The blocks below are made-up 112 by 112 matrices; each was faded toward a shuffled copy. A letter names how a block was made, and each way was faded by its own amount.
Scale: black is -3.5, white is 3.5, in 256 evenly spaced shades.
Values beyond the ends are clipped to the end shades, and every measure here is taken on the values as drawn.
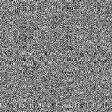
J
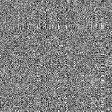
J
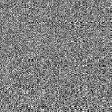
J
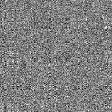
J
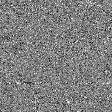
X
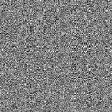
J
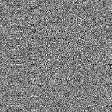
J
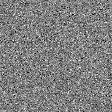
X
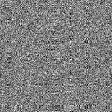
J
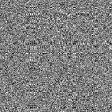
J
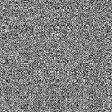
J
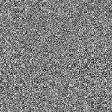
J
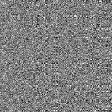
J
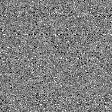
X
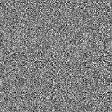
J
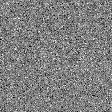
X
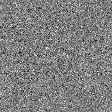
X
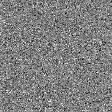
X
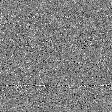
X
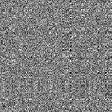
J
